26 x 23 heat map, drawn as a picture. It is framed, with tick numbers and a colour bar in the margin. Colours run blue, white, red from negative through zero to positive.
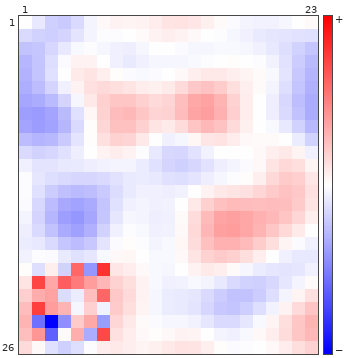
The bottom left is the roughest part. A few values lie far out on both sides of the bulk. No regular stripes run through it. In the bottom left lies a patch that is rougher than the rest. Neither half mirrors the other.
